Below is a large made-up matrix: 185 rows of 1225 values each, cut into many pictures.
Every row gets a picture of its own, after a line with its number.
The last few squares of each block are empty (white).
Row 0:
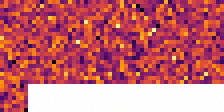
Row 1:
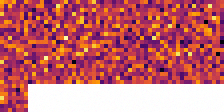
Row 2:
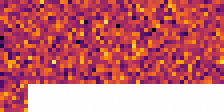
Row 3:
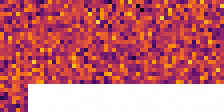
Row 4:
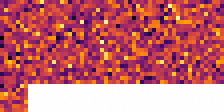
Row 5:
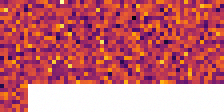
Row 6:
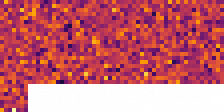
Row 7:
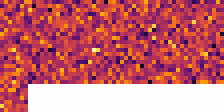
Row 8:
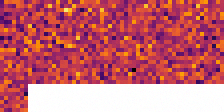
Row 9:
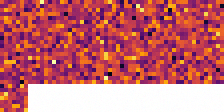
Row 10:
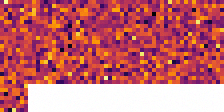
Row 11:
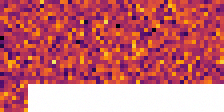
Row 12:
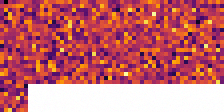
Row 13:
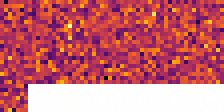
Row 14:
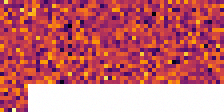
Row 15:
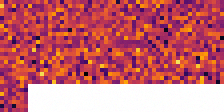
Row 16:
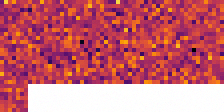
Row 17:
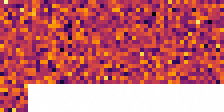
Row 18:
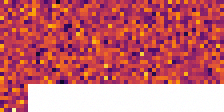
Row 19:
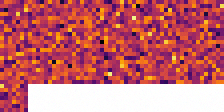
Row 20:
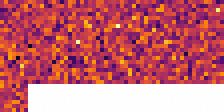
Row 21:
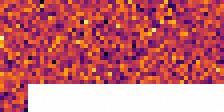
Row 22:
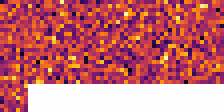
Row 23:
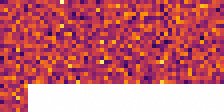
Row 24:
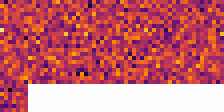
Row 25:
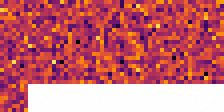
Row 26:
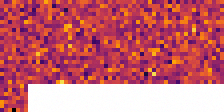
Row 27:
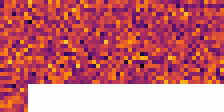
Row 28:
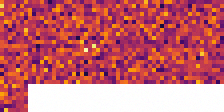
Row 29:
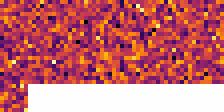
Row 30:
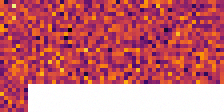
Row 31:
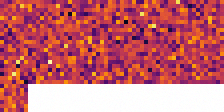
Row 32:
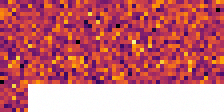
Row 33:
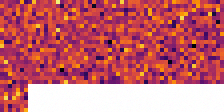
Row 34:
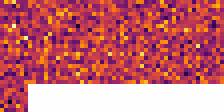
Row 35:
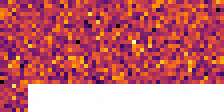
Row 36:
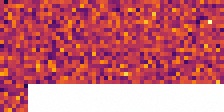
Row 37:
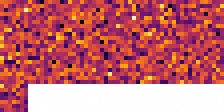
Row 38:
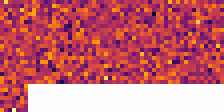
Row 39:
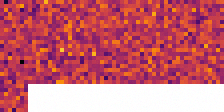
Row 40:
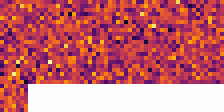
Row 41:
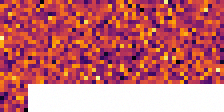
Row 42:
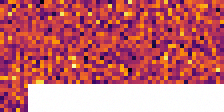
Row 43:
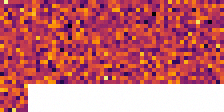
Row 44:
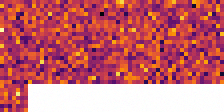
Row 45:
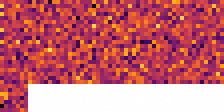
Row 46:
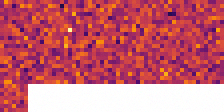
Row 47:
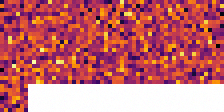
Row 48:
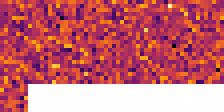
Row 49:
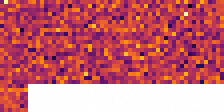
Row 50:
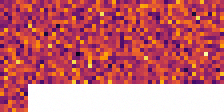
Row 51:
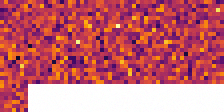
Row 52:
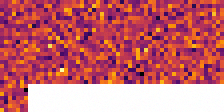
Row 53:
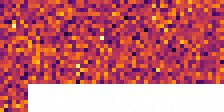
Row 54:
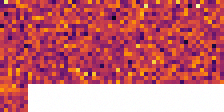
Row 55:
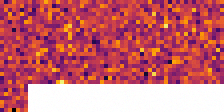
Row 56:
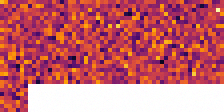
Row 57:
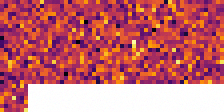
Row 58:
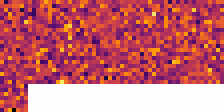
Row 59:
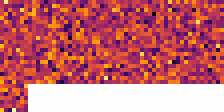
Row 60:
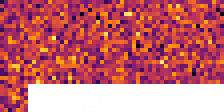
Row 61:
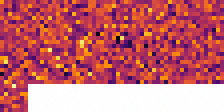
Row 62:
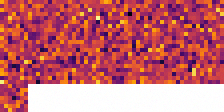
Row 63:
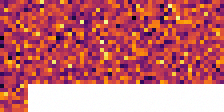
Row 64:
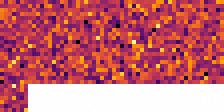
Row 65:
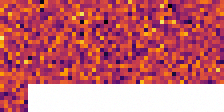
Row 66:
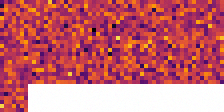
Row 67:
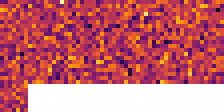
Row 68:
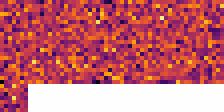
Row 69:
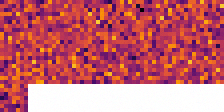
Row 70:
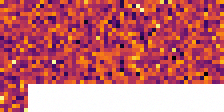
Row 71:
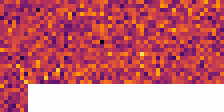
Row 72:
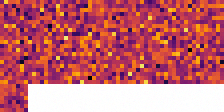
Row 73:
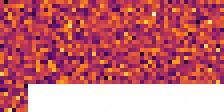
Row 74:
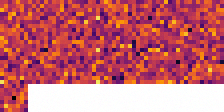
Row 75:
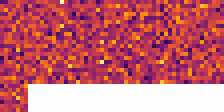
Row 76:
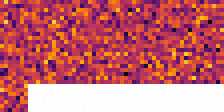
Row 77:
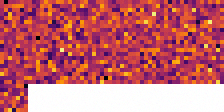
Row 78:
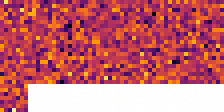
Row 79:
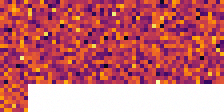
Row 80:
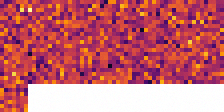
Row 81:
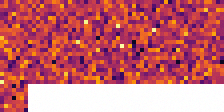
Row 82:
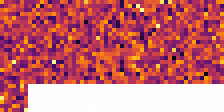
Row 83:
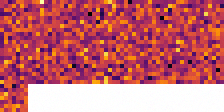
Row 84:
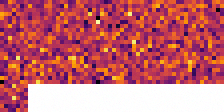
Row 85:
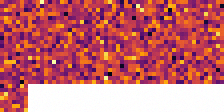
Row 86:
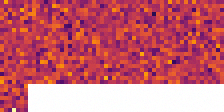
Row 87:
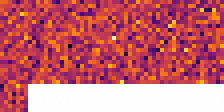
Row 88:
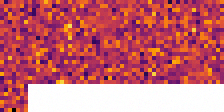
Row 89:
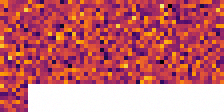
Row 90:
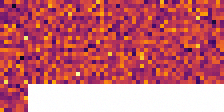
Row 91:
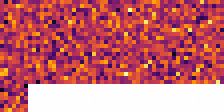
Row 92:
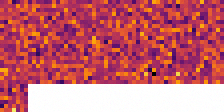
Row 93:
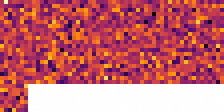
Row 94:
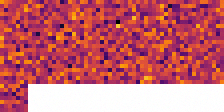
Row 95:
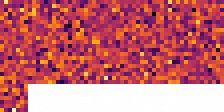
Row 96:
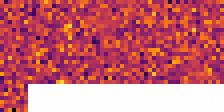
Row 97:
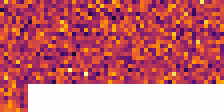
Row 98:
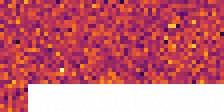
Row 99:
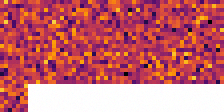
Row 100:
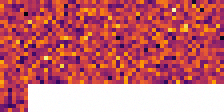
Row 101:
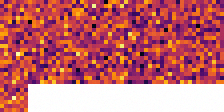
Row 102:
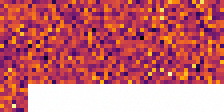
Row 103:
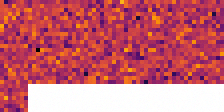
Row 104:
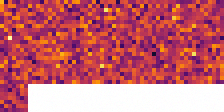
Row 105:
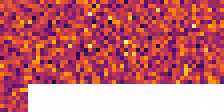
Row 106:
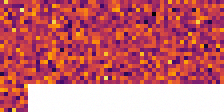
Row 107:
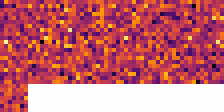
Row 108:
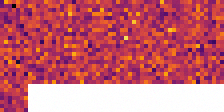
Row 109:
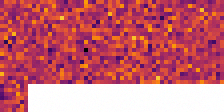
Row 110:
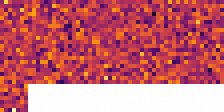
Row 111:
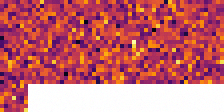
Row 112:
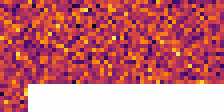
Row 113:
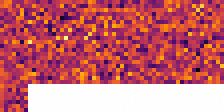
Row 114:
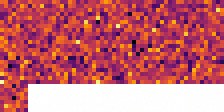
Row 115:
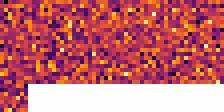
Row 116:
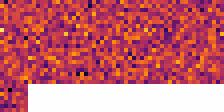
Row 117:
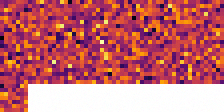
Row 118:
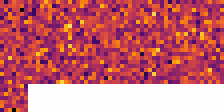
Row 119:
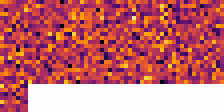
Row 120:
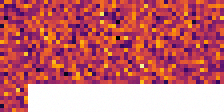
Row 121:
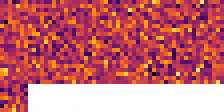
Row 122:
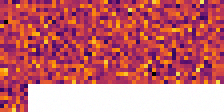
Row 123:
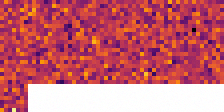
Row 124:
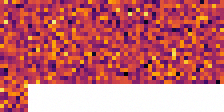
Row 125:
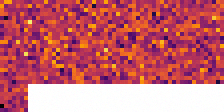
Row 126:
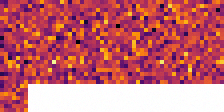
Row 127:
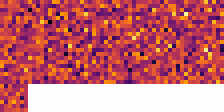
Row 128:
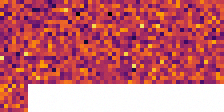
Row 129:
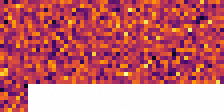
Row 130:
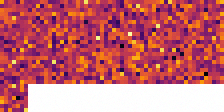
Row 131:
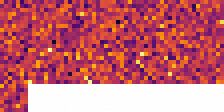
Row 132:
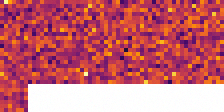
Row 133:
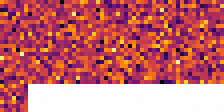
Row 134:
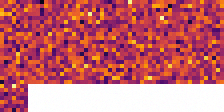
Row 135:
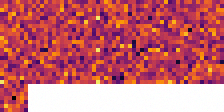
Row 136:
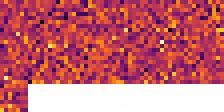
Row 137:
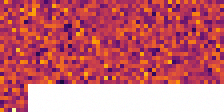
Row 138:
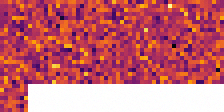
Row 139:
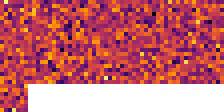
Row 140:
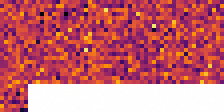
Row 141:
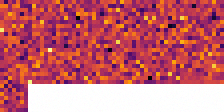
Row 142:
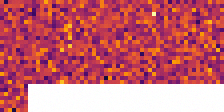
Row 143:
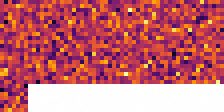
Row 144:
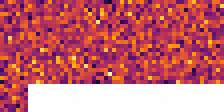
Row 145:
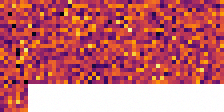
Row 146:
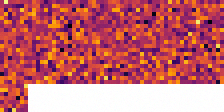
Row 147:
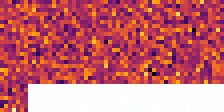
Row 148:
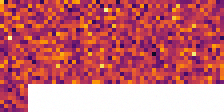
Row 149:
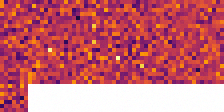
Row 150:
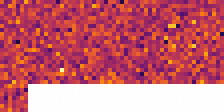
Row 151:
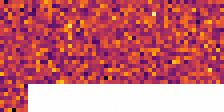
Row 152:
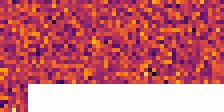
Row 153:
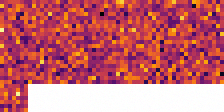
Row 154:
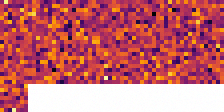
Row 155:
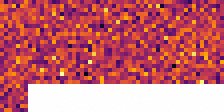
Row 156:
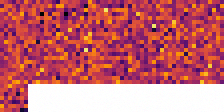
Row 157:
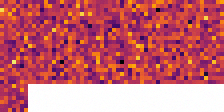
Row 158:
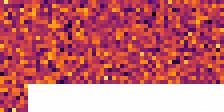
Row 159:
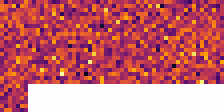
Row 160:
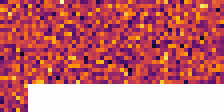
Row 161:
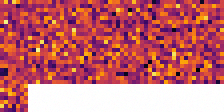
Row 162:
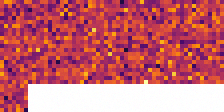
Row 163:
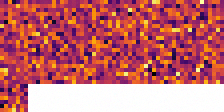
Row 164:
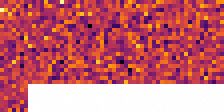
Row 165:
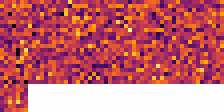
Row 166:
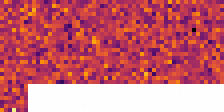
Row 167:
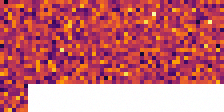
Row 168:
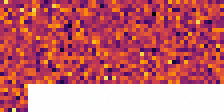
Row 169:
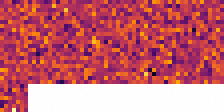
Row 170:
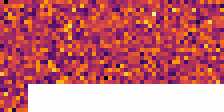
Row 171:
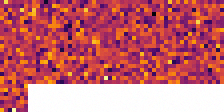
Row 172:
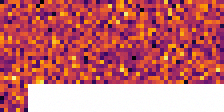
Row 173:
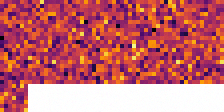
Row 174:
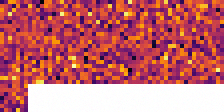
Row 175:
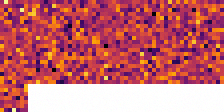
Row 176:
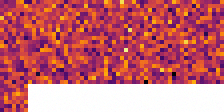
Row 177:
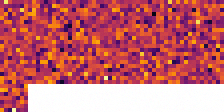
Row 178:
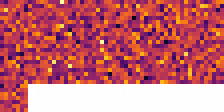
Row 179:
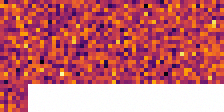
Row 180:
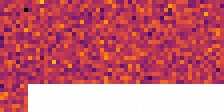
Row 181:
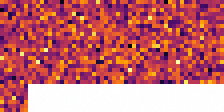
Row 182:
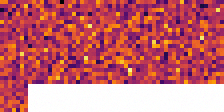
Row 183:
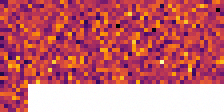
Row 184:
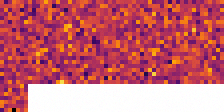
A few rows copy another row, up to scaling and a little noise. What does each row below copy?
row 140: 156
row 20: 51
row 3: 69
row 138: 48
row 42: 174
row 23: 75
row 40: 31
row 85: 9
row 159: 155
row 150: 98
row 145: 165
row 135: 74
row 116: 24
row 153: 44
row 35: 32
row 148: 104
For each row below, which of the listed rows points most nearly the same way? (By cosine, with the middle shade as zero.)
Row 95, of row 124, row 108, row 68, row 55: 124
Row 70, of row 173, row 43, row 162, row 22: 173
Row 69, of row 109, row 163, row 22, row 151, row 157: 22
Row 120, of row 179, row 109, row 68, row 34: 34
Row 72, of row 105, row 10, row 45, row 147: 45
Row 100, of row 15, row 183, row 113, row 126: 113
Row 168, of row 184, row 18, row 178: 18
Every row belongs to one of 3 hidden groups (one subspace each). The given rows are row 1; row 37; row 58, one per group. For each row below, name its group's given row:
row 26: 58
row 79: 1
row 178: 37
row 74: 37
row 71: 1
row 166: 58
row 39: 58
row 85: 37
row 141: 1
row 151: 58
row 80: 1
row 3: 37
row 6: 58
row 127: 1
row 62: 37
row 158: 58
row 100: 1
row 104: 1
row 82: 37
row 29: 37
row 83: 37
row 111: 37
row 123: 58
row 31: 1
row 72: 1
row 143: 58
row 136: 1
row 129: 58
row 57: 37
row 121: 58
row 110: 58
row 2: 37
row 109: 1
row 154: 58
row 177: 58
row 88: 58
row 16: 1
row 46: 1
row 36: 58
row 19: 37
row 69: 37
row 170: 58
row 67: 37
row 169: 58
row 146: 58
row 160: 37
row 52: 1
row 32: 37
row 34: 1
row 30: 1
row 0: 37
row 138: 1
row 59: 58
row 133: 37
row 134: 37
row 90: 1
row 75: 37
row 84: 37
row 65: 37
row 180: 37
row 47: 37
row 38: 58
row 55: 58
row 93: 58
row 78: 58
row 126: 37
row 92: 58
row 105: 1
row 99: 58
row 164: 37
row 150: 1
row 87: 1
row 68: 37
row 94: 37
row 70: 37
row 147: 58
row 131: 1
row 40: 1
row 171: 58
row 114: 37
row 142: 58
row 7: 1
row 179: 1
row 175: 58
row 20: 37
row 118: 58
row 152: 58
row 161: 58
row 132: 1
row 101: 1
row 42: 37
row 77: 58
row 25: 37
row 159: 1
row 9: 37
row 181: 37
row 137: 58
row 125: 1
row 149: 1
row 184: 58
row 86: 58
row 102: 1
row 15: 1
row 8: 1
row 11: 37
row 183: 37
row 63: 37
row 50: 1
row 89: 37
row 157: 37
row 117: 37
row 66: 1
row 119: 37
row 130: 37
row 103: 1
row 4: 37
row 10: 58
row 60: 37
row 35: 37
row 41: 37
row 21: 37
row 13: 58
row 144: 37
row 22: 37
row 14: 58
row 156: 1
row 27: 1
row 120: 1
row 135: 37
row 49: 1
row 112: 1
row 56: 37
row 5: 37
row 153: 1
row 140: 1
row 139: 58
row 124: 58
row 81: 37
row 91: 58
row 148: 1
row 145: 1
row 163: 58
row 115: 58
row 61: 1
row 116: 1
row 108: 1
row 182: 37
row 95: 58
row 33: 1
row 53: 1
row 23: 37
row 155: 1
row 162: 1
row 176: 1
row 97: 1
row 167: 58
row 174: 37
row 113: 1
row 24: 1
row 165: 1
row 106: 58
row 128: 1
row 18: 58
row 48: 1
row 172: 37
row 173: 37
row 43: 58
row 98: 1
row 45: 1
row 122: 58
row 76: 58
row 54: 1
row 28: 1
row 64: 37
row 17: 58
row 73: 58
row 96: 58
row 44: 1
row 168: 58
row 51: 37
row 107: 1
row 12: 58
